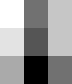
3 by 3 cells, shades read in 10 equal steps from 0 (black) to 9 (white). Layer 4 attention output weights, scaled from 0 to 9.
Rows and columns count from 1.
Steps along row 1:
down up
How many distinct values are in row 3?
3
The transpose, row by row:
9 8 6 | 4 3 0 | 7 7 4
